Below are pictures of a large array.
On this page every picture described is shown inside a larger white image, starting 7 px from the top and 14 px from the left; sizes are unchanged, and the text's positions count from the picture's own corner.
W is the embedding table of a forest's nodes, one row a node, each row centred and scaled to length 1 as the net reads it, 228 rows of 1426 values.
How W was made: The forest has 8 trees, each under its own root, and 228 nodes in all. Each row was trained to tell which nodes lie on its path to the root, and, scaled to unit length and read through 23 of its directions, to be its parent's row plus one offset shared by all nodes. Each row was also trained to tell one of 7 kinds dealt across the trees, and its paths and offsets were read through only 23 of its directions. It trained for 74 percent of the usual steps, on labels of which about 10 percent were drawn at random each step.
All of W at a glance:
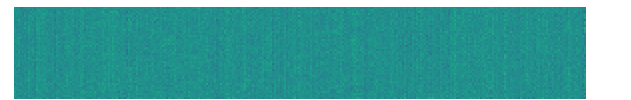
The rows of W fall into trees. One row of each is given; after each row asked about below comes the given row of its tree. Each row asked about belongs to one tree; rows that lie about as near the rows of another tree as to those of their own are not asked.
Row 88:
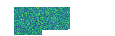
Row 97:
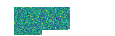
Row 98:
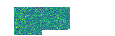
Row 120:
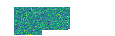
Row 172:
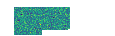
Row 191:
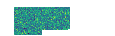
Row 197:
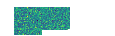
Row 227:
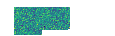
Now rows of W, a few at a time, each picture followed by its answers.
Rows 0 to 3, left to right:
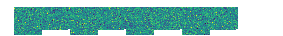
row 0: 97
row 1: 172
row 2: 172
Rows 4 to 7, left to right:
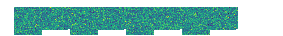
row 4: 120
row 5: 88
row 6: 197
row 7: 197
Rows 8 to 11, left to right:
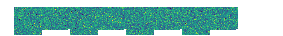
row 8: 172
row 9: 98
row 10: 172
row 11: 98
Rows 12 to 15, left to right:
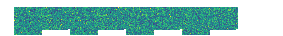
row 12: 98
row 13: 98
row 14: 197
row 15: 172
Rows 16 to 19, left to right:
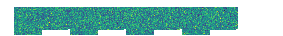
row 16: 120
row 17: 172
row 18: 191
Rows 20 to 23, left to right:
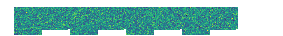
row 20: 97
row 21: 227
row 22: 98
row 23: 191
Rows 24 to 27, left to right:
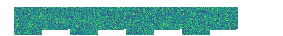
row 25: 172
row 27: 88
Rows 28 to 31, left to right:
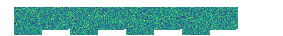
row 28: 88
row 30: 172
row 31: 98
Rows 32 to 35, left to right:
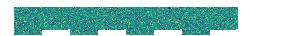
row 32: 98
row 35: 191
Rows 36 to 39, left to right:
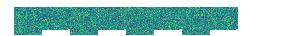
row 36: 120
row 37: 191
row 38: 197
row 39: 98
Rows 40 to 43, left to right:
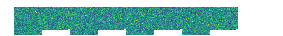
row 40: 172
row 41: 227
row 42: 227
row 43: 98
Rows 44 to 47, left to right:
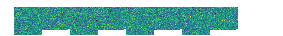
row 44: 227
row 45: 197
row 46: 172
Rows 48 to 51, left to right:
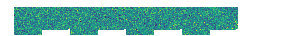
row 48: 88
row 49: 120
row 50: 88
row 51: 197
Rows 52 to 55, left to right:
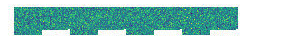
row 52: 197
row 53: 227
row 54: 227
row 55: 98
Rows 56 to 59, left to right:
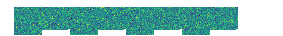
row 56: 172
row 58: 197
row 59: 98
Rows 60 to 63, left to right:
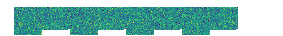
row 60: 120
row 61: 98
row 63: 120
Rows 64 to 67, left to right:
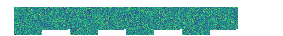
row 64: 197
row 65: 98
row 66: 197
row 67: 98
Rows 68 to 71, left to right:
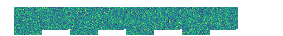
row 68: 197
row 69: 98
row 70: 227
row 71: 227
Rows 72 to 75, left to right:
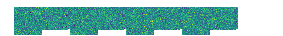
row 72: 197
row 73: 227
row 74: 172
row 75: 172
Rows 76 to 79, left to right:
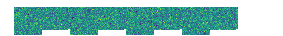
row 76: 227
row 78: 197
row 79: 227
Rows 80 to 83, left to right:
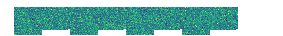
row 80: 172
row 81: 197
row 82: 172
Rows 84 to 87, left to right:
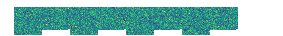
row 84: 120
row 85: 98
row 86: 197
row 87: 98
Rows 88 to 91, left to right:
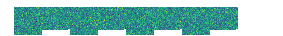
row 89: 172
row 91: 191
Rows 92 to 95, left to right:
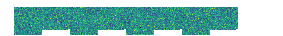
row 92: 227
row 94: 120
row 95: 197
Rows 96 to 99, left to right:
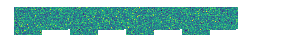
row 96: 120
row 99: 197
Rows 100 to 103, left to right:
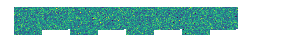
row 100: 88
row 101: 172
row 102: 98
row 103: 97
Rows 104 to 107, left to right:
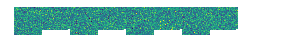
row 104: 197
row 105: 197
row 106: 97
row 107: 98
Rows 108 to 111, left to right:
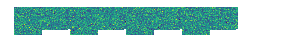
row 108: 172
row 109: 98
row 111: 197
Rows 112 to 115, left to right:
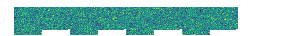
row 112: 88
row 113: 197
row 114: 197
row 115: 98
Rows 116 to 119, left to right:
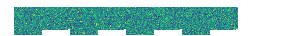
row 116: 172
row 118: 197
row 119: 172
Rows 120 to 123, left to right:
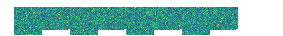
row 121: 172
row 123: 227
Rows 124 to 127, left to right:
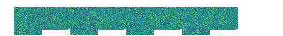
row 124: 227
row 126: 172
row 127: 191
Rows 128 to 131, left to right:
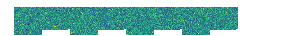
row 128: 227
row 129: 120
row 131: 88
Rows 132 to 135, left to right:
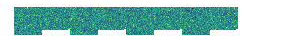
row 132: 98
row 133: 227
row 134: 88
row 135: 98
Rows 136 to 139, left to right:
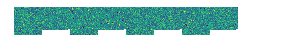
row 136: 191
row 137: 97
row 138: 197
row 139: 120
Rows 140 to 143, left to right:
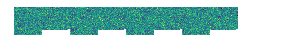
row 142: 191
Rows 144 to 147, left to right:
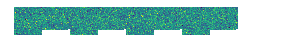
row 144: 172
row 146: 227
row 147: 172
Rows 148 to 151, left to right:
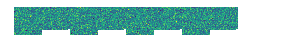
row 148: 227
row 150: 120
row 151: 227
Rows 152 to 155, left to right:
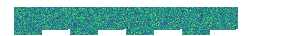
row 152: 172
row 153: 227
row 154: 98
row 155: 227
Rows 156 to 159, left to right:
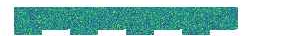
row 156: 172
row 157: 197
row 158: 172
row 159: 197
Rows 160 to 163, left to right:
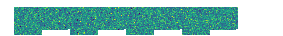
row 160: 197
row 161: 98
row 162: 97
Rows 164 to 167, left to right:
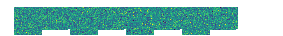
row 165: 88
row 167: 197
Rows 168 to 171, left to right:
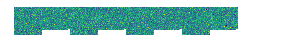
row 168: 172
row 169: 227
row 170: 197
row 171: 98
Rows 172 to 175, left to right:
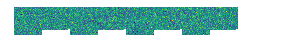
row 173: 197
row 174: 172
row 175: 97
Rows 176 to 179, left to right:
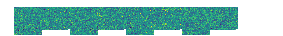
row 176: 98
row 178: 120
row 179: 227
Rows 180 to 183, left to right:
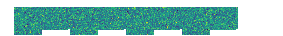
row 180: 227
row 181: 120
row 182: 97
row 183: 88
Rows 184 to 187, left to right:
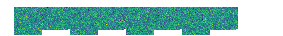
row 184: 120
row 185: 98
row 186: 120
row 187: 191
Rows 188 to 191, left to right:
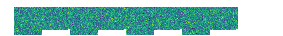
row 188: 227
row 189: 197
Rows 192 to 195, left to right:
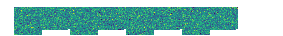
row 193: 172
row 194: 120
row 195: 98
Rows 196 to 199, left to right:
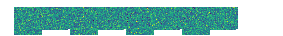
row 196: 97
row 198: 98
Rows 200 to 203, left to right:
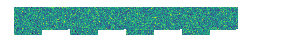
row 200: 98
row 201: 88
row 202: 227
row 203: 120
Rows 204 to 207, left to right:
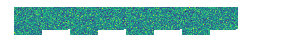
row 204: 227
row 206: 98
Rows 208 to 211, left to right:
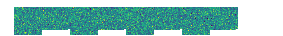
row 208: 227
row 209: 172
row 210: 227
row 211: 197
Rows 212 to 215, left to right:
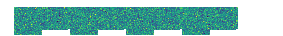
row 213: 197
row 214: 197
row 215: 227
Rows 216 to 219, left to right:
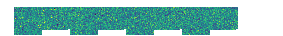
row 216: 172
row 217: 227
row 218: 98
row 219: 191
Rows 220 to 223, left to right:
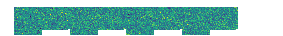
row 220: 172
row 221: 98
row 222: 98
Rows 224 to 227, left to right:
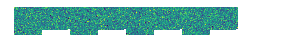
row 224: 197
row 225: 172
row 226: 172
